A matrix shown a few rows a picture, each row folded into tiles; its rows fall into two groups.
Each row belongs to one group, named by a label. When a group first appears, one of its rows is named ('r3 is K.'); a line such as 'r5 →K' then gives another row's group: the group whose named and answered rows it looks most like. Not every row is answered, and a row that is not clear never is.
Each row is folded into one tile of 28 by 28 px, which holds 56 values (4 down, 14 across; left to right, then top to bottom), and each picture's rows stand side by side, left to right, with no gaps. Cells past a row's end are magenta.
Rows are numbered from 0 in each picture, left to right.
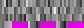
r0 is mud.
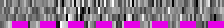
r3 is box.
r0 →mud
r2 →mud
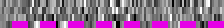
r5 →box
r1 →mud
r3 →box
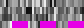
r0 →mud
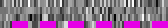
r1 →box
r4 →box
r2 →mud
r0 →box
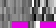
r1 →mud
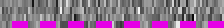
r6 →mud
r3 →box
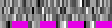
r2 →mud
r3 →mud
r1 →box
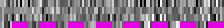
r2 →box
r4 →box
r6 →mud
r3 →mud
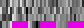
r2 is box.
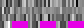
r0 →mud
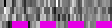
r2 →box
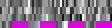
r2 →mud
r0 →mud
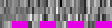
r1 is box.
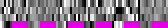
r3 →box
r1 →mud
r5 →box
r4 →mud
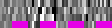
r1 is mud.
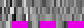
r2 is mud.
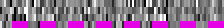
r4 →box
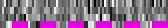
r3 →box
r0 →mud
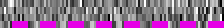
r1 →mud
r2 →mud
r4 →mud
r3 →mud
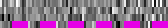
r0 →box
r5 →box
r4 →box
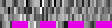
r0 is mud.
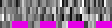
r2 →mud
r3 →box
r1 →mud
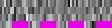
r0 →mud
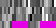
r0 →mud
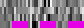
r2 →mud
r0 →box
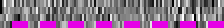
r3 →mud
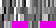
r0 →box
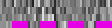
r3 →mud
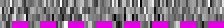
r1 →mud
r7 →box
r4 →box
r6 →mud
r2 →mud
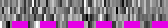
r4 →box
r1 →mud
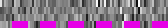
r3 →box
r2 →mud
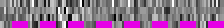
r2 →mud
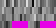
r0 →box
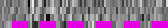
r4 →box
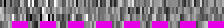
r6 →mud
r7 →mud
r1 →box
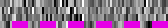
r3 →box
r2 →mud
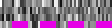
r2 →box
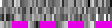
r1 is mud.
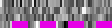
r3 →box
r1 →mud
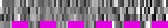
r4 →mud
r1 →mud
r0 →box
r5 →mud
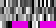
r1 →box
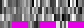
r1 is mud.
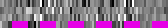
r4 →box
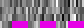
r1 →mud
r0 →mud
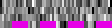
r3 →mud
